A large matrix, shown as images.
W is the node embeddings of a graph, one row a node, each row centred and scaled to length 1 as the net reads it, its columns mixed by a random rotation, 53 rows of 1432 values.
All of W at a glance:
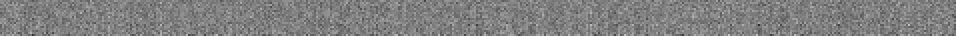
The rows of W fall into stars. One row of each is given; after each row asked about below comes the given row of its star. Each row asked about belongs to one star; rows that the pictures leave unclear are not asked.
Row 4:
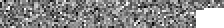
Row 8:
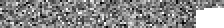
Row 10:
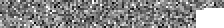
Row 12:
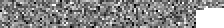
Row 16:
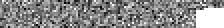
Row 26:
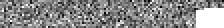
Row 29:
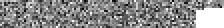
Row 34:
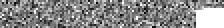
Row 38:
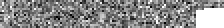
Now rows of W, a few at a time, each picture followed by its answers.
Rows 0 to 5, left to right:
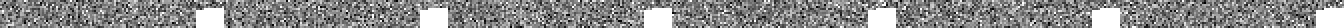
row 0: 16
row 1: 29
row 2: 34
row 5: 12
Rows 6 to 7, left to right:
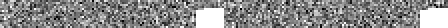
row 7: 34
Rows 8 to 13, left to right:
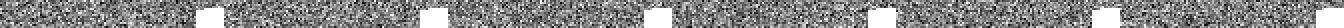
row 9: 12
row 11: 38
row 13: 10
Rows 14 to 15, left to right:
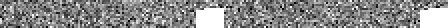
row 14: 38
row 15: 38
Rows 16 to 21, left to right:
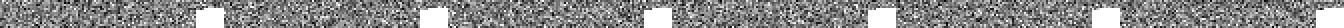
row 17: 26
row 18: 12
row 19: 8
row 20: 8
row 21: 12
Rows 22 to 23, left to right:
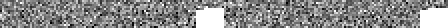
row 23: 10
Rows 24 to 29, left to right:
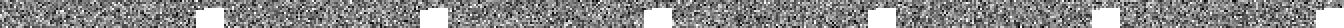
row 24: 12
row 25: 4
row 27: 10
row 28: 29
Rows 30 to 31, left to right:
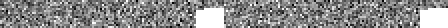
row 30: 8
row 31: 26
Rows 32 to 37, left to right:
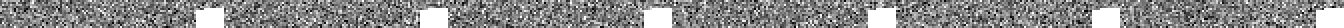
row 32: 29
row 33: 34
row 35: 29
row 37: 38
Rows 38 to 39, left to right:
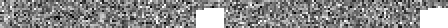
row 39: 26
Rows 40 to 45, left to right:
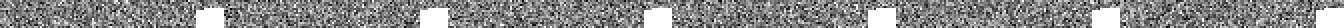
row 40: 4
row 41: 8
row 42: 12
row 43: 38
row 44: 4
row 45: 38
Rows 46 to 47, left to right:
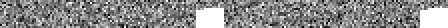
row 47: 8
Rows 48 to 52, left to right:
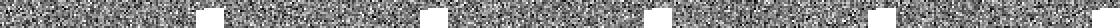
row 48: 4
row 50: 8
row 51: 16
